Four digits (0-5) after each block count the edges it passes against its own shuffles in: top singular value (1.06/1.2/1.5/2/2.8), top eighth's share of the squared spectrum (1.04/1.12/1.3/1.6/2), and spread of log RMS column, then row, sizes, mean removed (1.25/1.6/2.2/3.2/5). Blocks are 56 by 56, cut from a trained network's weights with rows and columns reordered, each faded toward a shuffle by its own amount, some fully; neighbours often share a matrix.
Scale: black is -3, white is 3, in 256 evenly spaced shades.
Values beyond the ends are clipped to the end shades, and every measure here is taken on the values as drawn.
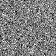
0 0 0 0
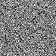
2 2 1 1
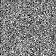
1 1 0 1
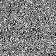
1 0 0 0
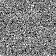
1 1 0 0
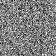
0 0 0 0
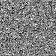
0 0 0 0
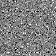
2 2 0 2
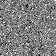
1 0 0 0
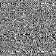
3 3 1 3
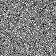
0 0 0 0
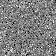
0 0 0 0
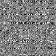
4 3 1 3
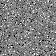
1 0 0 0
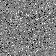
0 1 0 0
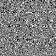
3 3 0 2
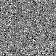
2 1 0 0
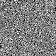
1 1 0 0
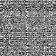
3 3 3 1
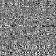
3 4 1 3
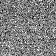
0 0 0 0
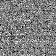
1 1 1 0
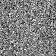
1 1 0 0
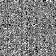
2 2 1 2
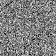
1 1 0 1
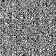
2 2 0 2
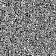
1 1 0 0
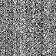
2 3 0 2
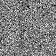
1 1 0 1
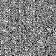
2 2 0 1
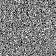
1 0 0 0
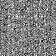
2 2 0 2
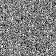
1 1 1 0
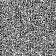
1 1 0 0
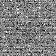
2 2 1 0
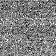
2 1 0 0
